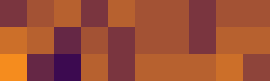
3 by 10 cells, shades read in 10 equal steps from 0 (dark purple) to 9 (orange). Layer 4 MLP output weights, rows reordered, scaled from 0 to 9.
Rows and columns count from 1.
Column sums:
19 13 8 14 12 16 16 12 18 15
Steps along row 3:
down down up down up same same up down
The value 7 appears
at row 2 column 1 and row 3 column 9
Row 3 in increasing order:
0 2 3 4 6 6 6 6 7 9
